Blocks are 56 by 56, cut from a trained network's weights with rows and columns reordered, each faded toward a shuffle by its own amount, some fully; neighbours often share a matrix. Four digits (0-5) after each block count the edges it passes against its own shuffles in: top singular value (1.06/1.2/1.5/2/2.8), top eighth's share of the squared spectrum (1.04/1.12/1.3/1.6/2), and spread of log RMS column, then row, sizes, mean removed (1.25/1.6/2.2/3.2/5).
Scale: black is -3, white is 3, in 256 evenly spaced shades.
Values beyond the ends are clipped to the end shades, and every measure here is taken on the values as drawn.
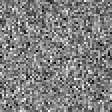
2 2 0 0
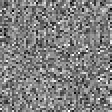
4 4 2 1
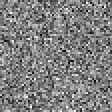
0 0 0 0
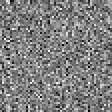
4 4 2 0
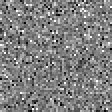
0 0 0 0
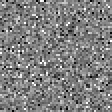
0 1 0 0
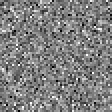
1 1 0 0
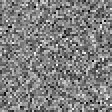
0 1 0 0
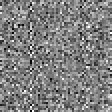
3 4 2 0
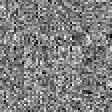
3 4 1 1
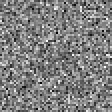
0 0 0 0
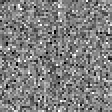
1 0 0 0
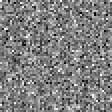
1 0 0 0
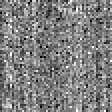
3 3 0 1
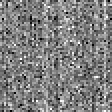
3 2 0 1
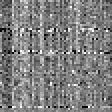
4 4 1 3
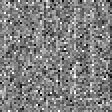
2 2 0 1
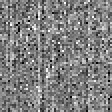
3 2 1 1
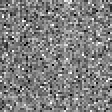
1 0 0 0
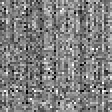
4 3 1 2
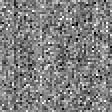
2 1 0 0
